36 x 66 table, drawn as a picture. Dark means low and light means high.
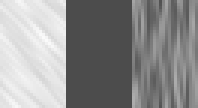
It is made of 1 by 3 panels. Panel 1,1: very high, slanting down to the right, faint in contrast. Panel 1,2: low, flat. Panel 1,3: middling, streaked downward.
